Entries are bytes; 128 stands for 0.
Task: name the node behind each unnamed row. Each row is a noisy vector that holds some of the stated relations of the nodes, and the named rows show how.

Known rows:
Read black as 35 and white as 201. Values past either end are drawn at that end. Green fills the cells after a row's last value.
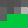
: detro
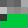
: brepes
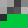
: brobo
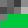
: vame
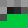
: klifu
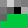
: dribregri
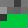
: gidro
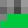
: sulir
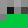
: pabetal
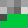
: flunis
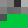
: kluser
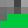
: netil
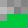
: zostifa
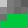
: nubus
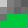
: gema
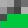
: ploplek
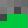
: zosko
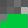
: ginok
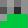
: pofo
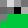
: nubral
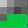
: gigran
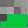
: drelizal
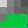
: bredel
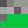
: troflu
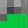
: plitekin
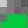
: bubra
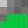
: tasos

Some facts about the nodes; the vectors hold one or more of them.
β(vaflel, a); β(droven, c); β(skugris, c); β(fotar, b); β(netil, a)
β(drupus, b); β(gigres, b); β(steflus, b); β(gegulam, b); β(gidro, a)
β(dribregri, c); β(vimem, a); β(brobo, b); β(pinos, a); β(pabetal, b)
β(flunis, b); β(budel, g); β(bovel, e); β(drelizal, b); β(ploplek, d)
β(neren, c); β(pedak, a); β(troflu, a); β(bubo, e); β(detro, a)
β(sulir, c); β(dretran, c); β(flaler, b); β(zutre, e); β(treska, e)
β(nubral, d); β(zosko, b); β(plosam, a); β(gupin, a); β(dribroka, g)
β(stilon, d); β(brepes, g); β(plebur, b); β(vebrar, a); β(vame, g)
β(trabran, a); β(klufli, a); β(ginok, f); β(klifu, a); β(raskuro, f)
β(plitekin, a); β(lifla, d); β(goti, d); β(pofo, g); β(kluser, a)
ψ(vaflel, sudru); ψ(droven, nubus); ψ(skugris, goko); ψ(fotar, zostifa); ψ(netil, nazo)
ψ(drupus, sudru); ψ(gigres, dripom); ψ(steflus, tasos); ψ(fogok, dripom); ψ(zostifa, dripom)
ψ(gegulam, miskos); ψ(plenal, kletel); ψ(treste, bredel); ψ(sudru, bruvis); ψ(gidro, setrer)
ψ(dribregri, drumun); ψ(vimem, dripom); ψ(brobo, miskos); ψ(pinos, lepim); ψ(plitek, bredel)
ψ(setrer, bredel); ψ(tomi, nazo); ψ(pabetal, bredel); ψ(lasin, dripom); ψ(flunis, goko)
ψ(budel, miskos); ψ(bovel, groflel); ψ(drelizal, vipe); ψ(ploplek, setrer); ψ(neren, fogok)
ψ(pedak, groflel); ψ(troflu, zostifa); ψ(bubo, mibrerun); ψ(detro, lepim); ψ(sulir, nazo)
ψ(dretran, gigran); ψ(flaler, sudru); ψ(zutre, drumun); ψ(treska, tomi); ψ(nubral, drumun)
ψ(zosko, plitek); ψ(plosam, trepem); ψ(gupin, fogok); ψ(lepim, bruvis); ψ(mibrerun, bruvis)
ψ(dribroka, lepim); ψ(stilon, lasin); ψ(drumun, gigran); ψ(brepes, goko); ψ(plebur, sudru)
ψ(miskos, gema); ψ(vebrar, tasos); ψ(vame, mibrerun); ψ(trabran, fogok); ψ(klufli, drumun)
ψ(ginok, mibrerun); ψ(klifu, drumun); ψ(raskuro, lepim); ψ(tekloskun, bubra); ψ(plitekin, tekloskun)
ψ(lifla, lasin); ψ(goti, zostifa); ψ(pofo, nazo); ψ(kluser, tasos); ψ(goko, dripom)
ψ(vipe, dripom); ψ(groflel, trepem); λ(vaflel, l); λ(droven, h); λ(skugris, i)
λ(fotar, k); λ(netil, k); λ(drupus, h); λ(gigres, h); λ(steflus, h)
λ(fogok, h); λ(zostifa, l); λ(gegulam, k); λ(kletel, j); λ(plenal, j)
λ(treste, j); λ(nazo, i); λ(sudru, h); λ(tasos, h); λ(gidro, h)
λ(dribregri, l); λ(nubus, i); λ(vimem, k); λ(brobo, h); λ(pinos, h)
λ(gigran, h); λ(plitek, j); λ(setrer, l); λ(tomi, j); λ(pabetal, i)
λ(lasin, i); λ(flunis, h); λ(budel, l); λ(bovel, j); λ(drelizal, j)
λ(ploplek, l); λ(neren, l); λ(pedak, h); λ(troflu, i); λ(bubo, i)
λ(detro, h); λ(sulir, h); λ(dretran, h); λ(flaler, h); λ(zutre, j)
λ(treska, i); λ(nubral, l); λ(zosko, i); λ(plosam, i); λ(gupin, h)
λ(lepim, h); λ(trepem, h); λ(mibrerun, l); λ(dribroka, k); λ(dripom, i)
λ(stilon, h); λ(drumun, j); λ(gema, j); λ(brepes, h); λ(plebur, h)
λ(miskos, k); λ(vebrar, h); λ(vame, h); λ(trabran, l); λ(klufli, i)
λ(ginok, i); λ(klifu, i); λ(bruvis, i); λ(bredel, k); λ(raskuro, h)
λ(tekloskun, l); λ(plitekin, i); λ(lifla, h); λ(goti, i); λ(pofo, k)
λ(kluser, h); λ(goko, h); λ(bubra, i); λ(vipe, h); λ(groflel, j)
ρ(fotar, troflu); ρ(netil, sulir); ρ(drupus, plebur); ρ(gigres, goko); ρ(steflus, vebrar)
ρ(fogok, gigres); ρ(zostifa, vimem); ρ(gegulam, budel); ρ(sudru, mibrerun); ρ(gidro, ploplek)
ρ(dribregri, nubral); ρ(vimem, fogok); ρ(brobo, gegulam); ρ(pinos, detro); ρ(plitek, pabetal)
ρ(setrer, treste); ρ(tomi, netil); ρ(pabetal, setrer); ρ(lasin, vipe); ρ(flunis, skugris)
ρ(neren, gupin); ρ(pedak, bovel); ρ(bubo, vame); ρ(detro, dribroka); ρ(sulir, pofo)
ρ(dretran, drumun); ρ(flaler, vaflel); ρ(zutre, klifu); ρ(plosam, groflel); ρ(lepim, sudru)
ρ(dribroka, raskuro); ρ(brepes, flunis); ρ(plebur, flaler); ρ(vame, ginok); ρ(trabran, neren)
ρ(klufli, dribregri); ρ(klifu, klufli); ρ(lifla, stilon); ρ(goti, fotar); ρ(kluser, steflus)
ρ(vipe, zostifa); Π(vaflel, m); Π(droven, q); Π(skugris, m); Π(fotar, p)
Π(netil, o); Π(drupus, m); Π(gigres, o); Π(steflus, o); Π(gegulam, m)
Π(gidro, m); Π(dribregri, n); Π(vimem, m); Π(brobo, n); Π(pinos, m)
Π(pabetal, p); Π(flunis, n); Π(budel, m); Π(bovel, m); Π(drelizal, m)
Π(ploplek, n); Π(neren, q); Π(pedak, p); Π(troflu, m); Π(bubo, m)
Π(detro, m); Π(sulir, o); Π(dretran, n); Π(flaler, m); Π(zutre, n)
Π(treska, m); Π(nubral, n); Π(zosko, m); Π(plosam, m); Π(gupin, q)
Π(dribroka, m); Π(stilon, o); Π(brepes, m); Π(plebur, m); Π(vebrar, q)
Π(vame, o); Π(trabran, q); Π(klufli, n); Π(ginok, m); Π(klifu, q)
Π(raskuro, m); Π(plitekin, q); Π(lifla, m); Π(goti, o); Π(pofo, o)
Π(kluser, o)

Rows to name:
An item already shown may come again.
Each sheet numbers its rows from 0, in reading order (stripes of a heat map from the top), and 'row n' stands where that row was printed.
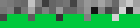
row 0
zosko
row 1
tomi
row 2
plosam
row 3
pabetal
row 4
gigres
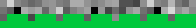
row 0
dribregri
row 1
drelizal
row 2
neren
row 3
pedak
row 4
sudru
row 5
dribregri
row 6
lasin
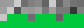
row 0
fogok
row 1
stilon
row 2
budel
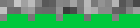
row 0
gupin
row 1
groflel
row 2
vebrar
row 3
dripom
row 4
bruvis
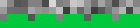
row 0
groflel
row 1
goti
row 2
fotar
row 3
droven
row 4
vimem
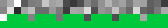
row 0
goko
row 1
gupin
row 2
lepim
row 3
trabran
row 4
flunis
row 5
mibrerun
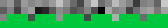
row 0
sulir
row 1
klifu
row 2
setrer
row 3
klufli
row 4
treste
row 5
stilon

